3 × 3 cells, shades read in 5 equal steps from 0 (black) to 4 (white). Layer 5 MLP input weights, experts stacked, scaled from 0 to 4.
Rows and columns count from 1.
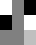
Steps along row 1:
down down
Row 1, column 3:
0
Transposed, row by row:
4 0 2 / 2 2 2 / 0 4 3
